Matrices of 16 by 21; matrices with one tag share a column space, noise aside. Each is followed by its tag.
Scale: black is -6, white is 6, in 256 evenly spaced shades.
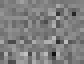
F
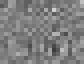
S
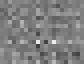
F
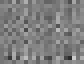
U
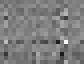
F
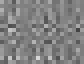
U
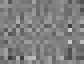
U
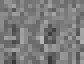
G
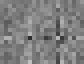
G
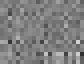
F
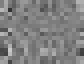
S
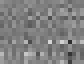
F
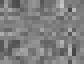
S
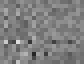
F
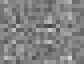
U
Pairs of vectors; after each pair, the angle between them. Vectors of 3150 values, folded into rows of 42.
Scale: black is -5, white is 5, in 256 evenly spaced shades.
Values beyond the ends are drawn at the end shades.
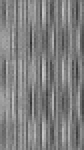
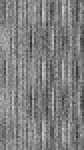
nearly parallel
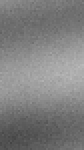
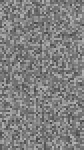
orthogonal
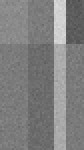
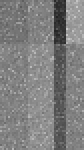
nearly opposite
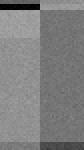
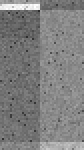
nearly opposite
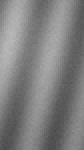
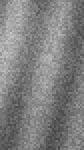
nearly parallel
